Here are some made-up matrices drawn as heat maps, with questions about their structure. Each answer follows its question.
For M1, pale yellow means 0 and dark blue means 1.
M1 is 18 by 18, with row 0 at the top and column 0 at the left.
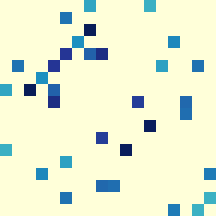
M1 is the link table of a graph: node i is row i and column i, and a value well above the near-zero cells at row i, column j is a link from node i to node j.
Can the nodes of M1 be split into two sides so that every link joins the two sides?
yes
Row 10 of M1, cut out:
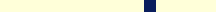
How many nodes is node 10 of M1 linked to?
1
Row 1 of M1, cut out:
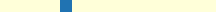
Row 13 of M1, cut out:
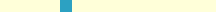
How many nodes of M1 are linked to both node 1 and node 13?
1
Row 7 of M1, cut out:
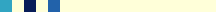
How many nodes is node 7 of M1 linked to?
3
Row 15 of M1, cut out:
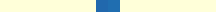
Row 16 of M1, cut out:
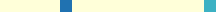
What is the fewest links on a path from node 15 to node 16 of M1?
4
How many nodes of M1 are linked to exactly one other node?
7
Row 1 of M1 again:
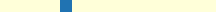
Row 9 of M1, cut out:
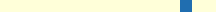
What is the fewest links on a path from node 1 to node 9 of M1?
5
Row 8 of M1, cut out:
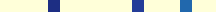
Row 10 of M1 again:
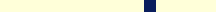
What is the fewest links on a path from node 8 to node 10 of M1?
5
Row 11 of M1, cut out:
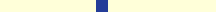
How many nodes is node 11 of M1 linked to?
1
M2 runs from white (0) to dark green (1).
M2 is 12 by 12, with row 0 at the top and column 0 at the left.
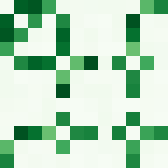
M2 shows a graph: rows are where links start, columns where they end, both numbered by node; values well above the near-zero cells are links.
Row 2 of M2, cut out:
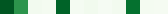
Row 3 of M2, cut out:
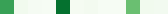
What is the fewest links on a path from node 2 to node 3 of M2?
2
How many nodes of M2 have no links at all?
1
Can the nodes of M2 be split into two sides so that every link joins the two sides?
no
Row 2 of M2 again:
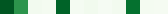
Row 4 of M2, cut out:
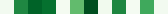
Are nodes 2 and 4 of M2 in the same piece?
yes
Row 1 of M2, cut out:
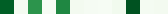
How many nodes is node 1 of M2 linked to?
4
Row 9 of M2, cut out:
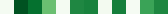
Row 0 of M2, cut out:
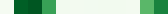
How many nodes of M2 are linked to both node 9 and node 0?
5
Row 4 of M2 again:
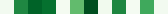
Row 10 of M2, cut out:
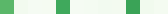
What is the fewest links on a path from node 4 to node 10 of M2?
1
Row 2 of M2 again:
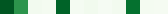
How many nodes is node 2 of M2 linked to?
4
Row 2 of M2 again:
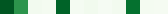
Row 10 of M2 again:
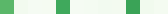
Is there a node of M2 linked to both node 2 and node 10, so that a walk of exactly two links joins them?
yes
